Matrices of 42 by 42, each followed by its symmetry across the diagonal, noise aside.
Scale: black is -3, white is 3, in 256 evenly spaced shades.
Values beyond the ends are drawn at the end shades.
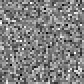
neither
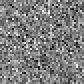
neither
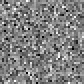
neither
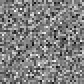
antisymmetric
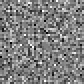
antisymmetric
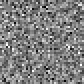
antisymmetric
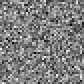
neither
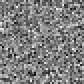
neither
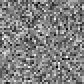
antisymmetric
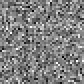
antisymmetric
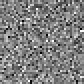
antisymmetric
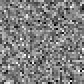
antisymmetric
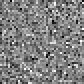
neither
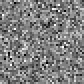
antisymmetric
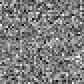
neither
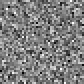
antisymmetric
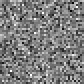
neither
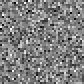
antisymmetric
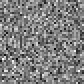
neither
